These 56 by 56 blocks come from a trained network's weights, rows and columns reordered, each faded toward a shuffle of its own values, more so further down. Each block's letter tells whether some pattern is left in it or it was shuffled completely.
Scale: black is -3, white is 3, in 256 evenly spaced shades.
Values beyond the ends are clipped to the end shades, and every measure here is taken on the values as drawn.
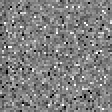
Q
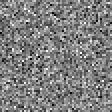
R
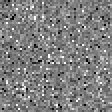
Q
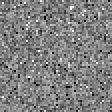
R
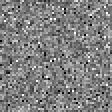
R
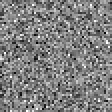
R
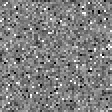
R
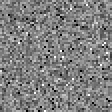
R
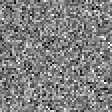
R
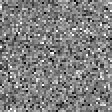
R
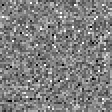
R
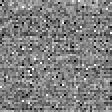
Q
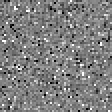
R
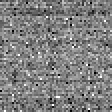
Q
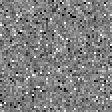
R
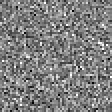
R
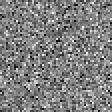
R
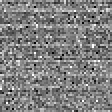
Q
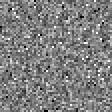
R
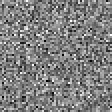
Q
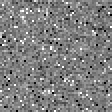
R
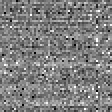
Q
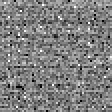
Q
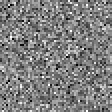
R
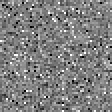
R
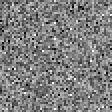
R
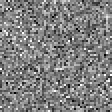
Q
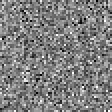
R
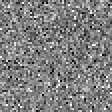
R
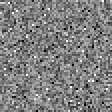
R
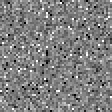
R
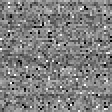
Q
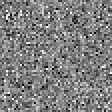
Q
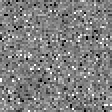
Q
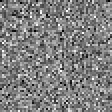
Q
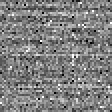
Q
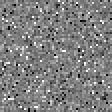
R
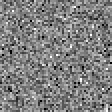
R
